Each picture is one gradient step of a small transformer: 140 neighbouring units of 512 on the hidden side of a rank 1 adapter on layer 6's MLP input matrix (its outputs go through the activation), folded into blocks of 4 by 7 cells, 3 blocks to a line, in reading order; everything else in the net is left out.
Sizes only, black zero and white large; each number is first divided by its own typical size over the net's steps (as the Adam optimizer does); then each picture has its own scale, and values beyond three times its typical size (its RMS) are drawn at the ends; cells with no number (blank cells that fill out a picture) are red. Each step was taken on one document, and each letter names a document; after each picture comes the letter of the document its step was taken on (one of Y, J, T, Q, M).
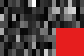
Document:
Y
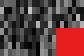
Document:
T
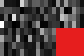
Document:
Y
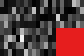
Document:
T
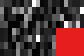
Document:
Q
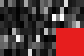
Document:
Y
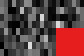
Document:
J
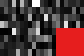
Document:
Q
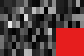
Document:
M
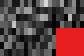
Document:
J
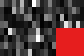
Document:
Q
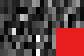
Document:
Y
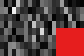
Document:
J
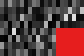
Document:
Y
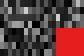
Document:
M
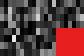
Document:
M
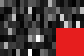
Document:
Q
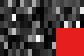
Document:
Q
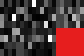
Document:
Q
